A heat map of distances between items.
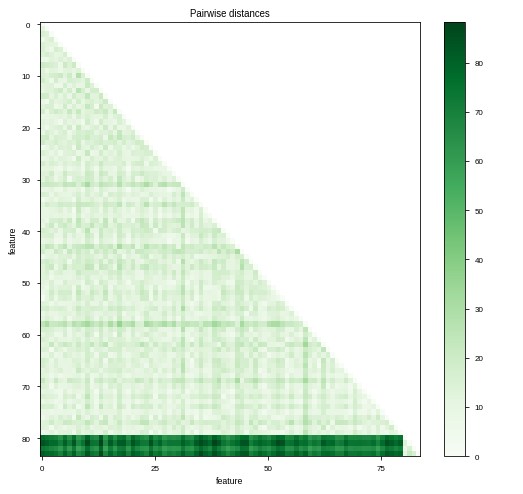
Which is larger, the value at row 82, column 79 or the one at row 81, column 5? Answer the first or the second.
the second
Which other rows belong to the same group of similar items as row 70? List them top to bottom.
0, 1, 2, 3, 4, 5, 6, 7, 8, 9, 10, 11, 12, 13, 14, 15, 16, 17, 18, 19, 20, 21, 22, 23, 24, 25, 26, 27, 28, 29, 30, 31, 32, 33, 34, 35, 36, 37, 38, 39, 40, 41, 42, 43, 44, 45, 46, 47, 48, 49, 50, 51, 52, 53, 54, 55, 56, 57, 58, 59, 60, 61, 62, 63, 64, 65, 66, 67, 68, 69, 71, 72, 73, 74, 75, 76, 77, 78, 79
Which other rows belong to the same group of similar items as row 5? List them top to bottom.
0, 1, 2, 3, 4, 6, 7, 8, 9, 10, 11, 12, 13, 14, 15, 16, 17, 18, 19, 20, 21, 22, 23, 24, 25, 26, 27, 28, 29, 30, 31, 32, 33, 34, 35, 36, 37, 38, 39, 40, 41, 42, 43, 44, 45, 46, 47, 48, 49, 50, 51, 52, 53, 54, 55, 56, 57, 58, 59, 60, 61, 62, 63, 64, 65, 66, 67, 68, 69, 70, 71, 72, 73, 74, 75, 76, 77, 78, 79
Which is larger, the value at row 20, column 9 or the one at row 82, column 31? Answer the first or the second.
the second
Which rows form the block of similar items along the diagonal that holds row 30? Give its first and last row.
0 to 79
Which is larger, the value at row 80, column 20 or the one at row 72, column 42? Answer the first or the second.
the first
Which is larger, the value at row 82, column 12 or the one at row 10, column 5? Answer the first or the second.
the first
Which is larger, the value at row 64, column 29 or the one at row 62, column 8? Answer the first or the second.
the second
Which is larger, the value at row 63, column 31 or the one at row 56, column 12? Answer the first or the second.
the first
